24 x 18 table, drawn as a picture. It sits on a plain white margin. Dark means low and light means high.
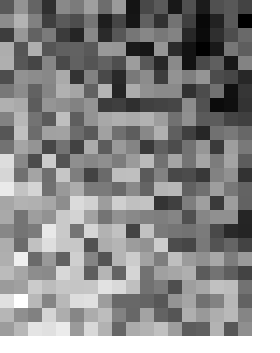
Mirror symmetry: none. Slope: up to the bottom left. Ninth with the lowest average: top right. Ninth with the highest average: bottom left.
